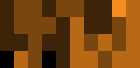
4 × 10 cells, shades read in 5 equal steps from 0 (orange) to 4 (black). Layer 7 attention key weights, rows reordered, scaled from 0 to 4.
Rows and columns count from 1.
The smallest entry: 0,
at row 1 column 9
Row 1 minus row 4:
-1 1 0 -1 -1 1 2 1 -1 0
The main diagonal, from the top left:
3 2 2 4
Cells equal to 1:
11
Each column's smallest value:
3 1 2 2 2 1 1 1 0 1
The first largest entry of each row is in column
1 1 1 1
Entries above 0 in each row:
9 10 10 10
